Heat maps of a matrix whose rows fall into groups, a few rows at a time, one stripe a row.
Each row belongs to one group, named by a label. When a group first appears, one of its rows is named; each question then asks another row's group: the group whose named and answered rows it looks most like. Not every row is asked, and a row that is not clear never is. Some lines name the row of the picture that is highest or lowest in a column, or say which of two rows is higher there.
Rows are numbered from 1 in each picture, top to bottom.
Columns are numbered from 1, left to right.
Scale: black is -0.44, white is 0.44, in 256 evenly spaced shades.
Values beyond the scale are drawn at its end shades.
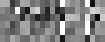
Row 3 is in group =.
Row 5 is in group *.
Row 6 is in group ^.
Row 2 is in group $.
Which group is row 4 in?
*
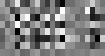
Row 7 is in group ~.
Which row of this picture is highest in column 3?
3
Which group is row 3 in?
~
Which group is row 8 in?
$
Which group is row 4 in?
$
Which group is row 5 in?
~
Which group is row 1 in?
$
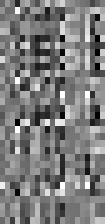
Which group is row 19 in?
$
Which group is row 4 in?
*
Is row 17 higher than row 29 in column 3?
Yes
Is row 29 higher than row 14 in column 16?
No
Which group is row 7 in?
~
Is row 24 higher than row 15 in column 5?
No
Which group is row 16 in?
=
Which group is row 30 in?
$
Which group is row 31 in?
$
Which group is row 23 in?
^
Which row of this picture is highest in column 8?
13
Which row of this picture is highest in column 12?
18
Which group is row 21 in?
$
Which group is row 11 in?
~
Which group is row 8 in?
=
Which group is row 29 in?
$
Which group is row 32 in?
$
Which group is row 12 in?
$
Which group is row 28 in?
~
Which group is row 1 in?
~
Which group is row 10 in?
=
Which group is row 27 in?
*
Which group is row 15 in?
*
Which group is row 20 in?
$
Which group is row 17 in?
=
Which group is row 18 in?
~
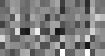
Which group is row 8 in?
*
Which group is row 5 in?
$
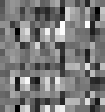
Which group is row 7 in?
$
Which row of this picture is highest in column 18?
4
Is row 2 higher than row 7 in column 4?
No
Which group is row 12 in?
~
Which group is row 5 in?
~
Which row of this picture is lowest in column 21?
12
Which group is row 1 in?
^
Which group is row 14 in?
^
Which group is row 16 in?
~
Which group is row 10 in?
=
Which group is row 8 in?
^
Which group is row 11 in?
^
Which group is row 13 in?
~
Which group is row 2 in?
=
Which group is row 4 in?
*
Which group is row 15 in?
=
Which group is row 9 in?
^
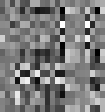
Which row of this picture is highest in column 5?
12
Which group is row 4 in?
*
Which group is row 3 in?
^
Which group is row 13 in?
=
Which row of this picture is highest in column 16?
6
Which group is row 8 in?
=
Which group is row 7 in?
^
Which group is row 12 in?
~
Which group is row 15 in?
$
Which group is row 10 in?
~
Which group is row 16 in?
=
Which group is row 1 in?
$
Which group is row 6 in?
*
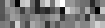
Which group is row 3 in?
^
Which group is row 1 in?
~
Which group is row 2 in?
=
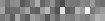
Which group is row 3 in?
$
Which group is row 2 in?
*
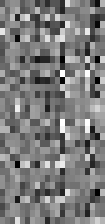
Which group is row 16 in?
$
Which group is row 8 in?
^
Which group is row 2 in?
$
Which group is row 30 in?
^
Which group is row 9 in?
=
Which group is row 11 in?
*
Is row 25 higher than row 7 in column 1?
Yes
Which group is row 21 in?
^
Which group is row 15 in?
$
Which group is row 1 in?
=
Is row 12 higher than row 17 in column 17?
No
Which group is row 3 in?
~
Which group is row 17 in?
$
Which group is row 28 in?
=
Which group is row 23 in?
*
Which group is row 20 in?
=
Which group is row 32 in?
$
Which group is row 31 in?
^
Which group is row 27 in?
$
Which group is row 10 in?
^
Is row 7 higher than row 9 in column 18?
No
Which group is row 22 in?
^
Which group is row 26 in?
$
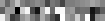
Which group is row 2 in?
~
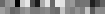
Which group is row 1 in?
~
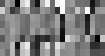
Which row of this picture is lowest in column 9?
6
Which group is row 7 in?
~
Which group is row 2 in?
*
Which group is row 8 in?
~
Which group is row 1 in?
~
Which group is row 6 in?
=
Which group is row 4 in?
^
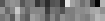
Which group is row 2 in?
$
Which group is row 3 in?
$
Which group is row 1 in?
=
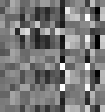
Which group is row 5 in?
~
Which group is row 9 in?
^
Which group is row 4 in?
$
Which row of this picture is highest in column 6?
5
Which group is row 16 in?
=
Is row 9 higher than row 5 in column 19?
Yes
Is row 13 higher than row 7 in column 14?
No
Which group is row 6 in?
=
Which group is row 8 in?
^
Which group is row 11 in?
=
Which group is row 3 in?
=
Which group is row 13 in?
*
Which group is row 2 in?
=
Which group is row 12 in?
=
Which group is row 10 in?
*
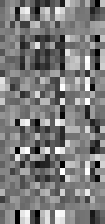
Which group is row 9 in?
=
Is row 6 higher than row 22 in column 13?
No
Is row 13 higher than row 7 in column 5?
Yes
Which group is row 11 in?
^
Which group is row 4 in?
$
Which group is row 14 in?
$
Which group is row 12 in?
*
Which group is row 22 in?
~
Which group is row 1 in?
=
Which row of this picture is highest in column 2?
13
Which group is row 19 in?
=
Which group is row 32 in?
~
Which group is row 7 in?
$
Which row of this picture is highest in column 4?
23
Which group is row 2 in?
~
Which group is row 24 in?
=
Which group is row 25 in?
*
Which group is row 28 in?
*
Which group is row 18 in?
~
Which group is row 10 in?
=
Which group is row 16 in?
^
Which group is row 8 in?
=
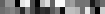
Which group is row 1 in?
~
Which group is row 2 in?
=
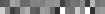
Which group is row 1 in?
^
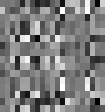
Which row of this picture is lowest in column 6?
14
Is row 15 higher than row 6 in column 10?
No
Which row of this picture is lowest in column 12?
14
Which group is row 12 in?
*
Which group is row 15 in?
=
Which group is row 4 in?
$
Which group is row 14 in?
$
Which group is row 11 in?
^
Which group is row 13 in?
*
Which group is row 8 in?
^
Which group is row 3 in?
^
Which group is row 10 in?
~
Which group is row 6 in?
~
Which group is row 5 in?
$
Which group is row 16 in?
~
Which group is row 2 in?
*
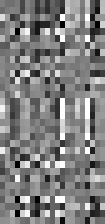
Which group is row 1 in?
=
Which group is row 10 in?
$
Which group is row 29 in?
~
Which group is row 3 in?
*
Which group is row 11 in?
~
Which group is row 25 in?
^
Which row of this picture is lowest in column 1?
25
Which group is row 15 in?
*
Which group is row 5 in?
~
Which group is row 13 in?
^
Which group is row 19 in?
*
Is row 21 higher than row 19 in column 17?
Yes
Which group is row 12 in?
$
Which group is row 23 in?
$
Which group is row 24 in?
~
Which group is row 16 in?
*
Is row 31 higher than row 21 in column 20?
No
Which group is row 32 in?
^
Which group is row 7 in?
^
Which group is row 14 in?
$
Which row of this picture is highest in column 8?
23
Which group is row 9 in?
~
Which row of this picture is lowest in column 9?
4
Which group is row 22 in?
*
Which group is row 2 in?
=
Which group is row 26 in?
$
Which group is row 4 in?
=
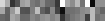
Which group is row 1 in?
*
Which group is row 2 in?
$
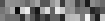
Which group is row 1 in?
^
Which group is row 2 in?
~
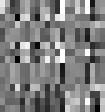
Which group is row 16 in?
=
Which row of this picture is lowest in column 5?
15
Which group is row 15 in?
=
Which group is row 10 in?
^
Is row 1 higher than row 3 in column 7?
Yes
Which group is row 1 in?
*
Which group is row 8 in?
*
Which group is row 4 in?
$
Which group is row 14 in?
=
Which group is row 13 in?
$
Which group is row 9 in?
~
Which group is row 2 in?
*
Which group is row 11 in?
^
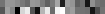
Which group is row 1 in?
^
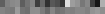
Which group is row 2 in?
$
